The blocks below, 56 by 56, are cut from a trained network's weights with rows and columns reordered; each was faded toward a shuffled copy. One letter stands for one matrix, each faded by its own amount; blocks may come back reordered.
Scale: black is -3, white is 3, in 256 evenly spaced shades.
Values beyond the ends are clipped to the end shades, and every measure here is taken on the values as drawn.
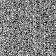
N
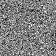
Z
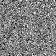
Z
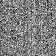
N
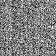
N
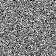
Z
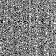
N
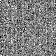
N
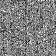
N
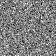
Z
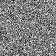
Z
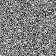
Z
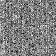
N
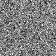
Z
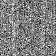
N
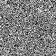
Z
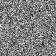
Z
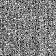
N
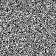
Z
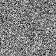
Z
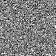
Z
